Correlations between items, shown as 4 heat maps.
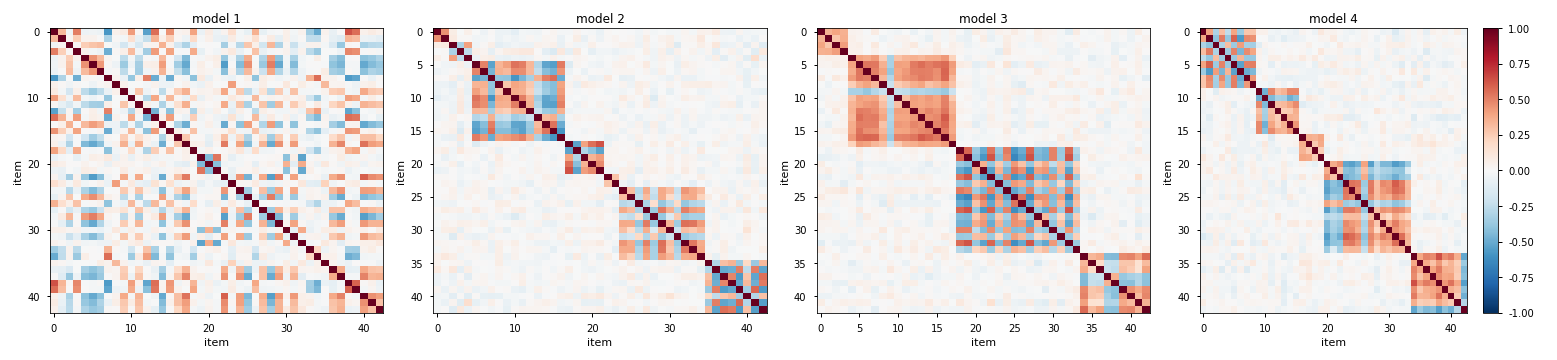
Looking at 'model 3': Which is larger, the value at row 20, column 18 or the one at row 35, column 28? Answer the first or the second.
the second
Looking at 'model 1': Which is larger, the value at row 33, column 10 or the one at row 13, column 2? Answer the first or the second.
the second
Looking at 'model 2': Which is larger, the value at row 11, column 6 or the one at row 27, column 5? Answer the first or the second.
the first
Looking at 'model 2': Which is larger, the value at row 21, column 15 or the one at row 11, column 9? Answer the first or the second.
the second
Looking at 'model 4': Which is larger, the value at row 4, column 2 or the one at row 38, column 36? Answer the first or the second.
the second
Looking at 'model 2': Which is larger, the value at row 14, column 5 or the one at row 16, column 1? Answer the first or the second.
the second
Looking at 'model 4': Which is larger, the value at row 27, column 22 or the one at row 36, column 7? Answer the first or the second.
the second
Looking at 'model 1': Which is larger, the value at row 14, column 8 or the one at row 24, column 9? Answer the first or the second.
the second
